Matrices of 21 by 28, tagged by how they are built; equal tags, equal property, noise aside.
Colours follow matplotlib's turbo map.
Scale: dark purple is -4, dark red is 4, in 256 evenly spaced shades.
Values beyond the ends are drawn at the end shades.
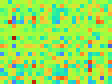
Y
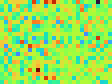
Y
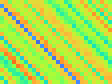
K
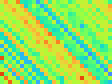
K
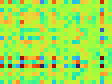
Y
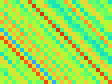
K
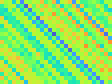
K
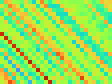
K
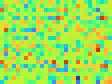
Y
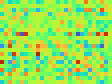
Y
